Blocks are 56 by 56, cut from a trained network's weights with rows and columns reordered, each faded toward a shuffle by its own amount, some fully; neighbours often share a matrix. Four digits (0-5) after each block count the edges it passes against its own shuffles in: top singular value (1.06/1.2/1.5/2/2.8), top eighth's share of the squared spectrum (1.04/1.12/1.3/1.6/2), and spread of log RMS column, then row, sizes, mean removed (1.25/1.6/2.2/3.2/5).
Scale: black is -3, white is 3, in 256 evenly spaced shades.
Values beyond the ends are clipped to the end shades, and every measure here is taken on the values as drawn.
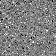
0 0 0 0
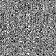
3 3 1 1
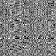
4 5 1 3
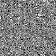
2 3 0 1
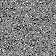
1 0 0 0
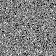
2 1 0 0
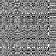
4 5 2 3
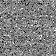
2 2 0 0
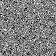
0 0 0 0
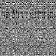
4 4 2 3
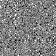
3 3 1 0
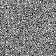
2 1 0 0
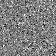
1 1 0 0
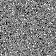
0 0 0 0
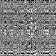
4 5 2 3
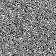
0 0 0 0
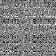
4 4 2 2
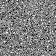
1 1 0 0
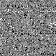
3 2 0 1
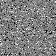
1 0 0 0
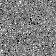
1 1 0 0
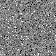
1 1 0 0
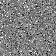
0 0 0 0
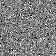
0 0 0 0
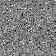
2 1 0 0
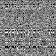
4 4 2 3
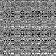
4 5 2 3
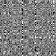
3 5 3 2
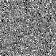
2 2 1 0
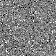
2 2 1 0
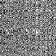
3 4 1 2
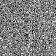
2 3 0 1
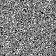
1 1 0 0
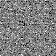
2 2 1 0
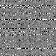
3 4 0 3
